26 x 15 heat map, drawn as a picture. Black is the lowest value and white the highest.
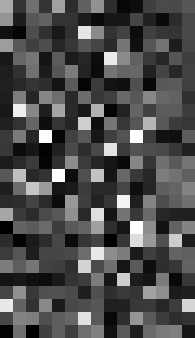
Mirror symmetry: none. Histogram: skewed, a long tail of high values. Calmest part: top right. Slope: none. Average level on the scale: 30%. Stripes: none.
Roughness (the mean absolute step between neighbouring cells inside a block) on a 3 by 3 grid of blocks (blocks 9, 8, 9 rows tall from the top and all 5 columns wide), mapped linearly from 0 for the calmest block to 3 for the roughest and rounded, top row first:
220 / 331 / 122
